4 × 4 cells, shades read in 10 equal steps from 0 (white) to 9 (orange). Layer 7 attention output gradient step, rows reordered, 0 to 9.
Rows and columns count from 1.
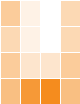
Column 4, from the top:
3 3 4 5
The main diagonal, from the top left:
4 1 2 5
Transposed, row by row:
4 3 4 5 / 1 1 2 8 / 0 0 2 9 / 3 3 4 5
